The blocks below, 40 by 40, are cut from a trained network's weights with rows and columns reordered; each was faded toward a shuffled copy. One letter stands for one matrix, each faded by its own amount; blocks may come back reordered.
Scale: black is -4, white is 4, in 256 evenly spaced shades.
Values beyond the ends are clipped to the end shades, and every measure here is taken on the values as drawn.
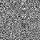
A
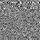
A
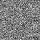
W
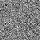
W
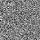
W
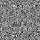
A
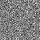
W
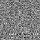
A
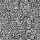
W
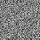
W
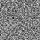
W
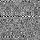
A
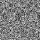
W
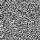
W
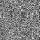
W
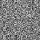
W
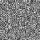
W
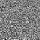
A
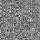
W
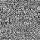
A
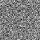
W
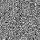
W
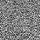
W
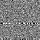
A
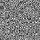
A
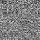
A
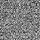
W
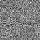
A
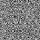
A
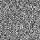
W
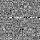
A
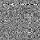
A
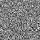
A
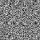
W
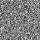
W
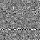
A
